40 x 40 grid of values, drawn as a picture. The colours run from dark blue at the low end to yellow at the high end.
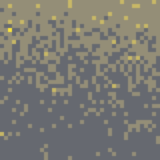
Slope: up to the top. Average level on the scale: 50%. Calmest part: bottom middle. Odd rows or columns: none.
